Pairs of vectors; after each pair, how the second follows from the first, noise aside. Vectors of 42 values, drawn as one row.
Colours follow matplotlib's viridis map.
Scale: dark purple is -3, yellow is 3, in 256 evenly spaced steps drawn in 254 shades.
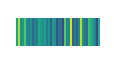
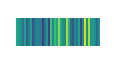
shuffled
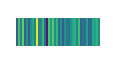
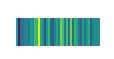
shuffled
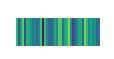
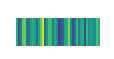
sign-scrambled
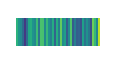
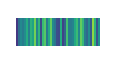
shuffled
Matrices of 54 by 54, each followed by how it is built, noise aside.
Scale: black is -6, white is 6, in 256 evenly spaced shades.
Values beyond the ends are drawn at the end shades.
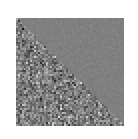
lower triangular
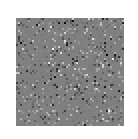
sparse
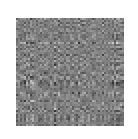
low rank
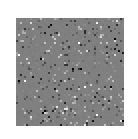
sparse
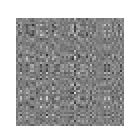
low rank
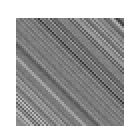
Toeplitz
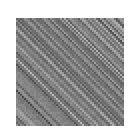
Toeplitz
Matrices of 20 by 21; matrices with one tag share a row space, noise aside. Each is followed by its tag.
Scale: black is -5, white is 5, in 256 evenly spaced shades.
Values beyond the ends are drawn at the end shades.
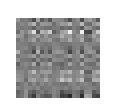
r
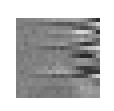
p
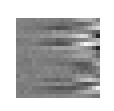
p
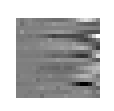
p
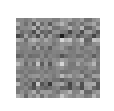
r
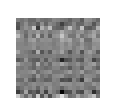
r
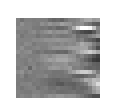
p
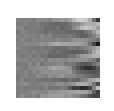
p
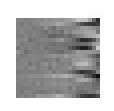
p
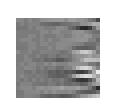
p
